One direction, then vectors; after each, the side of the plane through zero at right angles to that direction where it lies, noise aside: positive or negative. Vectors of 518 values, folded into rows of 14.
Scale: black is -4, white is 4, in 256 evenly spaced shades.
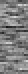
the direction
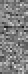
positive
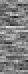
negative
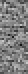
positive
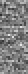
negative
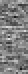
negative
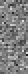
positive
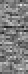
positive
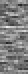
negative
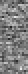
positive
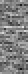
negative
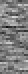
positive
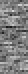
positive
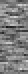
positive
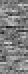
positive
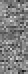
positive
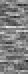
negative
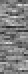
positive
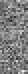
negative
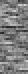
positive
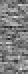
positive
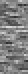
negative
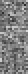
negative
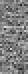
negative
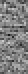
positive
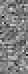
positive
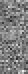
negative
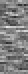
negative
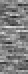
negative
